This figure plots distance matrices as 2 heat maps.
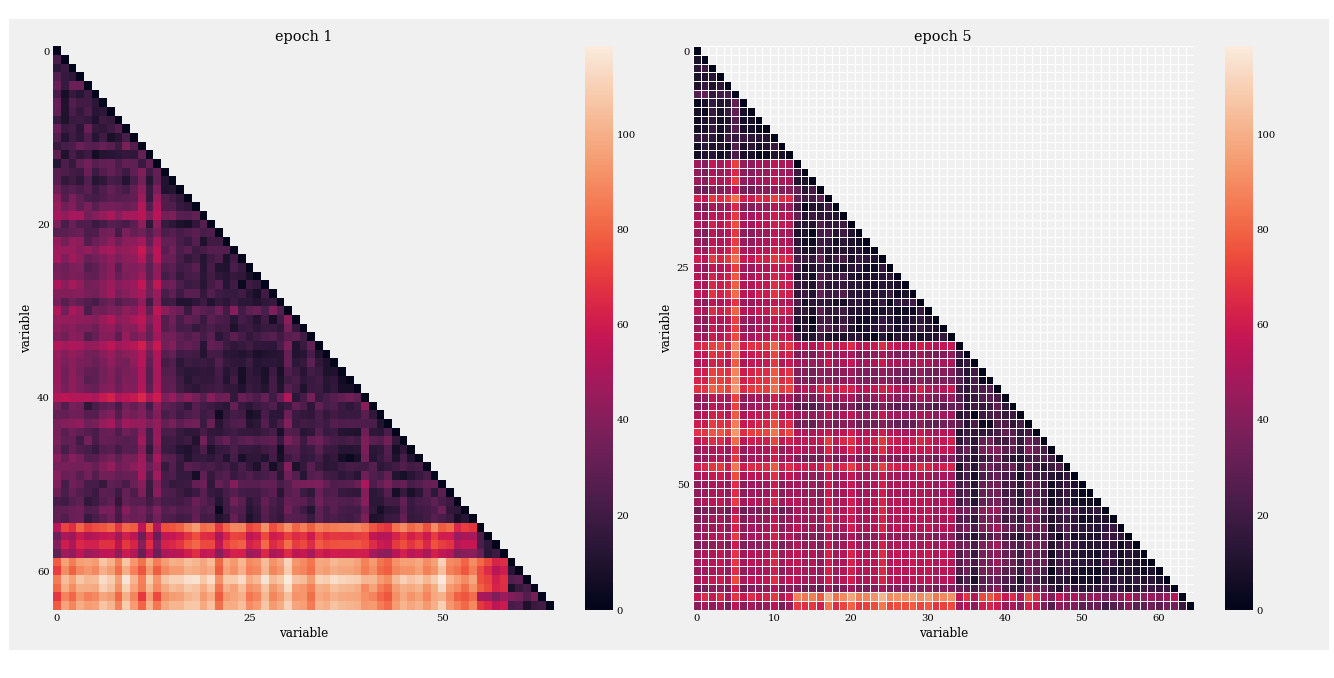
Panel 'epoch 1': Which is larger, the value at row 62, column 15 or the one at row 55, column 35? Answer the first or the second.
the first
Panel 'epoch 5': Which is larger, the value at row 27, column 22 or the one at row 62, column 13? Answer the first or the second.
the second
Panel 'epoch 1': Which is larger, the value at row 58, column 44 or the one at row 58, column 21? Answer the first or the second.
the first
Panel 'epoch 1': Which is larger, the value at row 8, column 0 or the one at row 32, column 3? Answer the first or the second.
the second
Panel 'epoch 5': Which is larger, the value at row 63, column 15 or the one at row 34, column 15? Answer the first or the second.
the first
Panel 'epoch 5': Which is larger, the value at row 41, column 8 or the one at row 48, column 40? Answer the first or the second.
the first
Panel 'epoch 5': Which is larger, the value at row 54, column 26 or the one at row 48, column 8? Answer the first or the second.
the second
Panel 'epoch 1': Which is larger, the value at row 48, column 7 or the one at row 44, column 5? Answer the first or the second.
the first
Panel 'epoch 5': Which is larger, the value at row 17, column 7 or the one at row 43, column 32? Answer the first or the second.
the first
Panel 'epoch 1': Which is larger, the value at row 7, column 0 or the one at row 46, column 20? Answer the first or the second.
the first
